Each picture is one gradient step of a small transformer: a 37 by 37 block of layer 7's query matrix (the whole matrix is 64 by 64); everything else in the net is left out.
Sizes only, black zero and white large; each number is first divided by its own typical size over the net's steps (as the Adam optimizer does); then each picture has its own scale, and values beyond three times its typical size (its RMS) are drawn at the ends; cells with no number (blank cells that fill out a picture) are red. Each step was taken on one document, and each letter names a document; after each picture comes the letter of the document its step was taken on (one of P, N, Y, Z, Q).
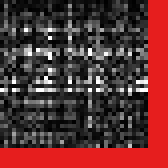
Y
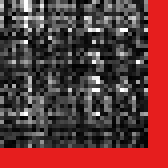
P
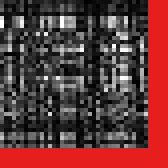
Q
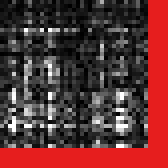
Y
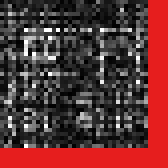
Y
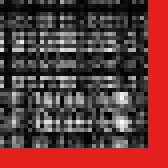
Q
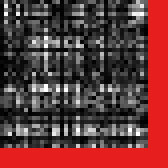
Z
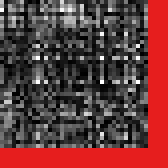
Q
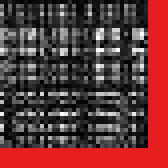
Q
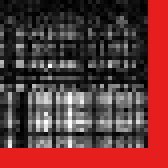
Q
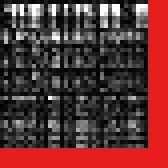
Z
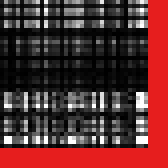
Z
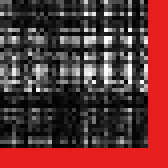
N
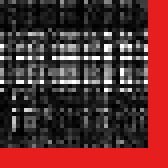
N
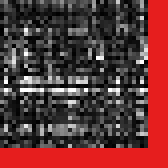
Y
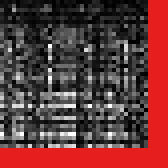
Q
